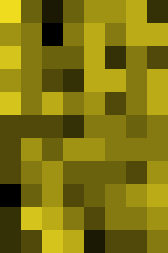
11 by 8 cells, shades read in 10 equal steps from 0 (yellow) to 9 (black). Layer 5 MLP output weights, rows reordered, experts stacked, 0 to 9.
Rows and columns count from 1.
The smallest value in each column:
0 1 1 2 2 2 2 2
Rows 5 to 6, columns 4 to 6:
4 3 6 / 7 4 4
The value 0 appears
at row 1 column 1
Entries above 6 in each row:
2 1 1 1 0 1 0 0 1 1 2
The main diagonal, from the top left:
0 4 5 7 3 4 4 3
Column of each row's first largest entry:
3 3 6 4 6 4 1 1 1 1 5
